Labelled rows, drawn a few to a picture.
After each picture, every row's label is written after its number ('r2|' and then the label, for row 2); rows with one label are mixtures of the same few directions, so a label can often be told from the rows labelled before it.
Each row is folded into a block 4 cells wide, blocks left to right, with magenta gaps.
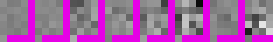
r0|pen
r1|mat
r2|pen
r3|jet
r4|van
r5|van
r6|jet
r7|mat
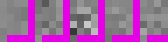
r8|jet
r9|pen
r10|mat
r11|mat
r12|mat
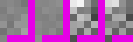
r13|mat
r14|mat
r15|pen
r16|pen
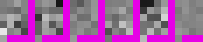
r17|mat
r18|van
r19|pen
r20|mat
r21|pen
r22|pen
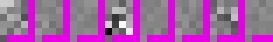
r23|pen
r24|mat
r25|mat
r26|mat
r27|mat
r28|mat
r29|jet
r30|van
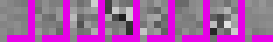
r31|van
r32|jet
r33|van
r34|jet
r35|mat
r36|pen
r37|mat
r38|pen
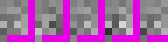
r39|mat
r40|mat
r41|mat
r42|mat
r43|mat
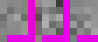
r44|jet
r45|van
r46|mat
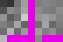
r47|pen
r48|mat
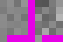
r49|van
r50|pen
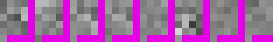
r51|jet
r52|pen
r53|jet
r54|jet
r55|van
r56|mat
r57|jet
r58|pen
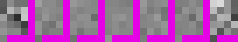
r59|jet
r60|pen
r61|pen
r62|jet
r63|jet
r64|jet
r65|pen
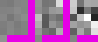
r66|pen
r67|van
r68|jet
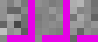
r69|mat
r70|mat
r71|pen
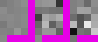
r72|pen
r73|van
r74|mat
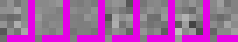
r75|mat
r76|van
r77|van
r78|van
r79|jet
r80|mat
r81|mat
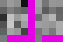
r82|van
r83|jet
